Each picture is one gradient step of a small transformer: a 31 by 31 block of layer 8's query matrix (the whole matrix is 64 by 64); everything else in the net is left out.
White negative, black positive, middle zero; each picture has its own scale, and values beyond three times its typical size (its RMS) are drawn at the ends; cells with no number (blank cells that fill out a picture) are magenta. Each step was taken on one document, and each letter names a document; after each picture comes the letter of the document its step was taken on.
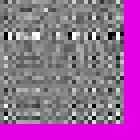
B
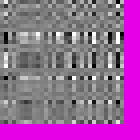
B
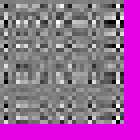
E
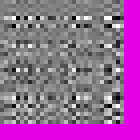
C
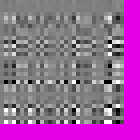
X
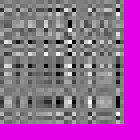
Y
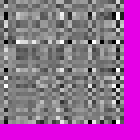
E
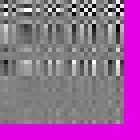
B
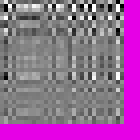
B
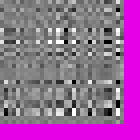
Y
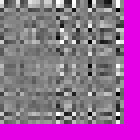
Y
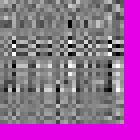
X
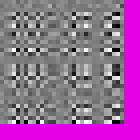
C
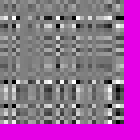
X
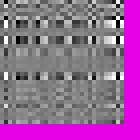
E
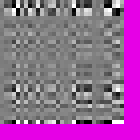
C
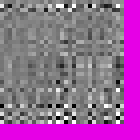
Y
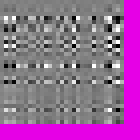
X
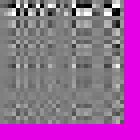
C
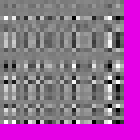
X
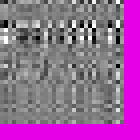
B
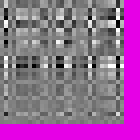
E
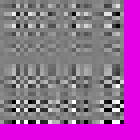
C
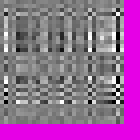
E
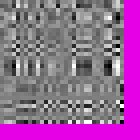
C
